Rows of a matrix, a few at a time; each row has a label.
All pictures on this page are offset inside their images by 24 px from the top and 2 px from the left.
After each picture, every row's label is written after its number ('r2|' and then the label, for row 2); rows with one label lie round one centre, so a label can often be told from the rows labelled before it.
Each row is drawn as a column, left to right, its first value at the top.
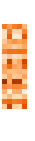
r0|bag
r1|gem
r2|bag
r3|bag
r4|gem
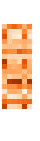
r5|gem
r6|bag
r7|bag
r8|bag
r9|gem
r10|bag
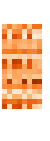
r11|gem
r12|bag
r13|gem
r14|gem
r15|bag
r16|gem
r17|bag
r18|bag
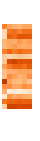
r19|bag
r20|gem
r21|gem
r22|gem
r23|gem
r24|gem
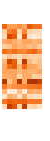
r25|bag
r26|gem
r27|gem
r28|bag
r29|gem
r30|bag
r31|bag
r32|bag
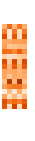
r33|gem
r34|bag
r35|gem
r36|bag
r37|gem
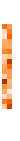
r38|bag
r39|gem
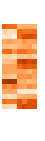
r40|bag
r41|bag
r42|bag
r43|gem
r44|gem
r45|gem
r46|gem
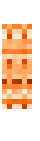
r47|bag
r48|gem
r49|bag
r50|bag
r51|gem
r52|bag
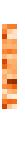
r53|gem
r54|bag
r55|bag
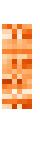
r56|bag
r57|bag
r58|gem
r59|bag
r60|gem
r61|gem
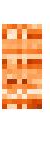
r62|gem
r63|bag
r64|bag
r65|gem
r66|bag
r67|gem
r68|gem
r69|gem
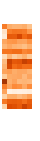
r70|bag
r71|gem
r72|gem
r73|gem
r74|gem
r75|gem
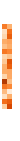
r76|bag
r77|gem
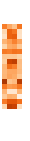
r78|bag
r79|gem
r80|gem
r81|bag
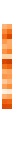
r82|gem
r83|gem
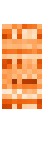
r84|gem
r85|gem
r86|bag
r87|gem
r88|bag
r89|bag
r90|bag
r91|gem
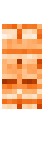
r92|bag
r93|bag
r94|bag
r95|gem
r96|bag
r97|bag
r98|bag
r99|gem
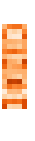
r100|gem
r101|bag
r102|bag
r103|bag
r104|gem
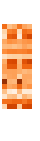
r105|bag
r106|gem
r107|gem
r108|bag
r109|gem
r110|gem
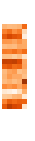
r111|gem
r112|gem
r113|gem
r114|gem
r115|bag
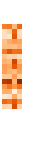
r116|bag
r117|bag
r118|gem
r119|bag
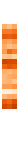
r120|gem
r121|gem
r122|gem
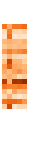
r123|bag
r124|gem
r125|bag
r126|bag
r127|bag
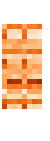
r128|gem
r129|bag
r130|bag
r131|bag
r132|gem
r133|bag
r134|bag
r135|bag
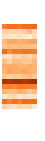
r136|bag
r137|bag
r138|bag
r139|bag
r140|bag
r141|bag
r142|bag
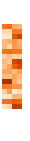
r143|bag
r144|bag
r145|gem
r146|gem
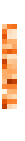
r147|gem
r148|bag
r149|bag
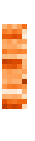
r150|gem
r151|gem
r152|gem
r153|gem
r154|bag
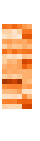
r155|bag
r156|bag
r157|bag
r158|bag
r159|gem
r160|gem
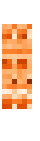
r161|gem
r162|gem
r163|bag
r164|gem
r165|gem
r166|bag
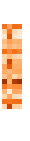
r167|bag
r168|gem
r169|bag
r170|bag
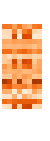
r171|bag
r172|bag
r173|gem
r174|bag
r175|gem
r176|gem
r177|bag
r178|bag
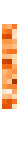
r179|gem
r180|gem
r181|bag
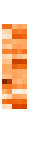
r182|bag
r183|bag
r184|gem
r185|gem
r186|gem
